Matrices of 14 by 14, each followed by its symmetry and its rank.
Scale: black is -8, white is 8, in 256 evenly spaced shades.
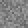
symmetric, full rank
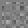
antisymmetric, rank two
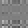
neither, rank one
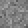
symmetric, full rank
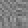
antisymmetric, rank two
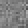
neither, rank three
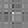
symmetric, rank one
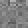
neither, rank three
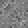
symmetric, full rank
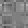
antisymmetric, rank two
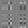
neither, rank one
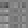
neither, rank one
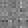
antisymmetric, rank two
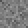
symmetric, full rank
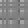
symmetric, rank one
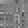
neither, rank three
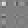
symmetric, rank one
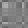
symmetric, rank one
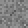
symmetric, full rank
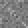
symmetric, full rank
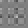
symmetric, rank one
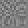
antisymmetric, rank two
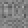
neither, rank three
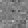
neither, rank three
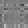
neither, rank three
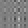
neither, rank one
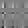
neither, rank one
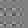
neither, rank one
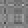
antisymmetric, rank two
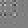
symmetric, rank one
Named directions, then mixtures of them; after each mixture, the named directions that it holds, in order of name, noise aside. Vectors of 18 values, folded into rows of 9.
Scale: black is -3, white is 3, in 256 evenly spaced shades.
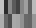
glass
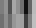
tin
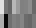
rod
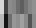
glass, rod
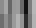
tin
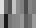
rod, tin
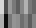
glass, rod, tin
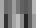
glass, rod, tin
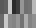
glass, rod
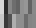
glass, rod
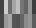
glass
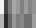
glass, rod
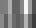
tin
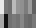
rod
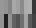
glass, rod, tin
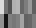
rod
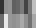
rod, tin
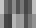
glass, rod, tin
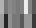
rod, tin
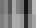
tin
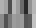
rod, tin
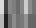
glass, rod, tin
